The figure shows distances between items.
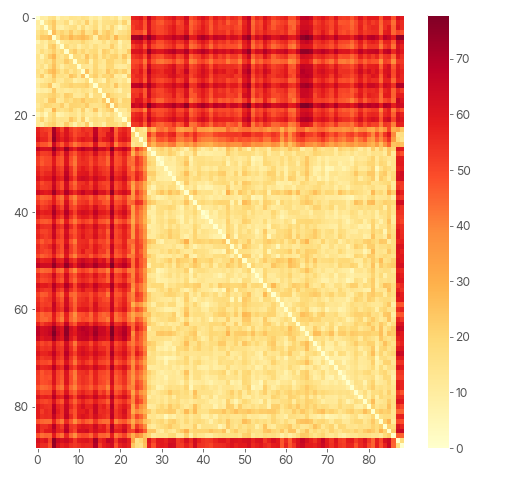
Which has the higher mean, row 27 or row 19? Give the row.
19
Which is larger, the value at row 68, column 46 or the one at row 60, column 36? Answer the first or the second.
the second
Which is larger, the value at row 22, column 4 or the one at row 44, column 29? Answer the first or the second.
the first
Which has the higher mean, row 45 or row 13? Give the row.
13
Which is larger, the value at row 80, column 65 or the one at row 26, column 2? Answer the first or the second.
the second
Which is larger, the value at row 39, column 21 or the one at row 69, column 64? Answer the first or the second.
the first
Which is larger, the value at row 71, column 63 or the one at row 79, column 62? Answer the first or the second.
the first
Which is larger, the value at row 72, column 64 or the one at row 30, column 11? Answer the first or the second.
the second
